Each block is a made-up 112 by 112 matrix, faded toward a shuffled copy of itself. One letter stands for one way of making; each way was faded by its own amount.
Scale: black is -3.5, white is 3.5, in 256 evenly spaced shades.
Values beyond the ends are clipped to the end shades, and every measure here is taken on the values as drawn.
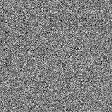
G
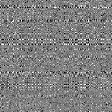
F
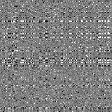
F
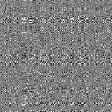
F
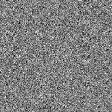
G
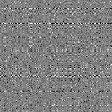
F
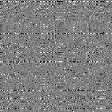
F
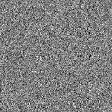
G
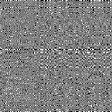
F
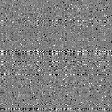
F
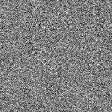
G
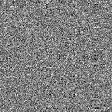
G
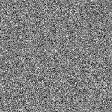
G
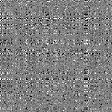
F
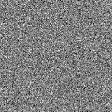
G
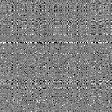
F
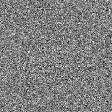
G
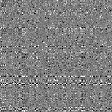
F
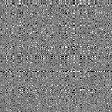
F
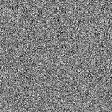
G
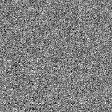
G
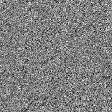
G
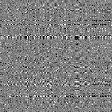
F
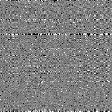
F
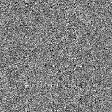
G
